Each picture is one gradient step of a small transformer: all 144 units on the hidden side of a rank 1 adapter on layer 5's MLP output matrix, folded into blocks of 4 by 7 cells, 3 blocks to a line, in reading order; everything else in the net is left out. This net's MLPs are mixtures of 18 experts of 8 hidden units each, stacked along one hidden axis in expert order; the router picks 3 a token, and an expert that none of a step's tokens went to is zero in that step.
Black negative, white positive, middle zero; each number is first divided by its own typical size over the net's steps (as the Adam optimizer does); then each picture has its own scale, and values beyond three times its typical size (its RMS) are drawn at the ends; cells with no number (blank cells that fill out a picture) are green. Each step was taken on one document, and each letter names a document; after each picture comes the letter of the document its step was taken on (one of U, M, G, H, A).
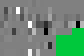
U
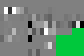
U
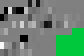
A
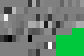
U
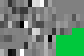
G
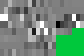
G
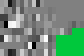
G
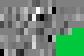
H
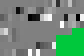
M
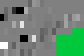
A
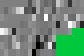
M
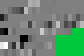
A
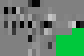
U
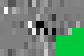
G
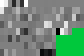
H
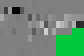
U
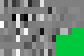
H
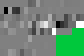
U
